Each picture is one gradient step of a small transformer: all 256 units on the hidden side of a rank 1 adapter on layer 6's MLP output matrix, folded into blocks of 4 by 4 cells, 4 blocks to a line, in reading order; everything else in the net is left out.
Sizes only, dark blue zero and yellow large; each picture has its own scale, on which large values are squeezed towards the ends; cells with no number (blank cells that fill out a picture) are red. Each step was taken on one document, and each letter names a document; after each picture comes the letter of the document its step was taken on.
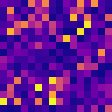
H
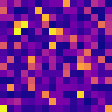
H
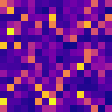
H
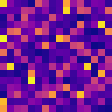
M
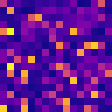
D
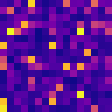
H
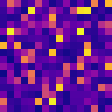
M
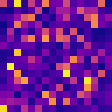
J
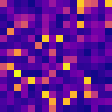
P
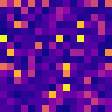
P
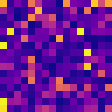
H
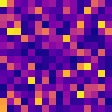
M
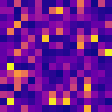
J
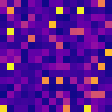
D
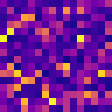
P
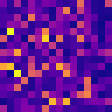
P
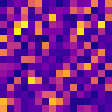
M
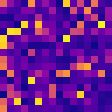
M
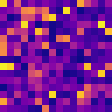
M
